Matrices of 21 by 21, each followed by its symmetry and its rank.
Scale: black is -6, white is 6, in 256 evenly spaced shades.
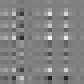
neither, rank one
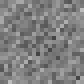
symmetric, full rank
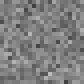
neither, full rank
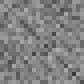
symmetric, full rank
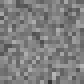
neither, full rank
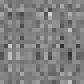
neither, rank three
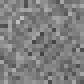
symmetric, full rank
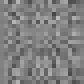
neither, rank three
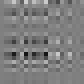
neither, rank one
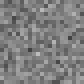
neither, full rank
